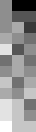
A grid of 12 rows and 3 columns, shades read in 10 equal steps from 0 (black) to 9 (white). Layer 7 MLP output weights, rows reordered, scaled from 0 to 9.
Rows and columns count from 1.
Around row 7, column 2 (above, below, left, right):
6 4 5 5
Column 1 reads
5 5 5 6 8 4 5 7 6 8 8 9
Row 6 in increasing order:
4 4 6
